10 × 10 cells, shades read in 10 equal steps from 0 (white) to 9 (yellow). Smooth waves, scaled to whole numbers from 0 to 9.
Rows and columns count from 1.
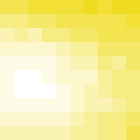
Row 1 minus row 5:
6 6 7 7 6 5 6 3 5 3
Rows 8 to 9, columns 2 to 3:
1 1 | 2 2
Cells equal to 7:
11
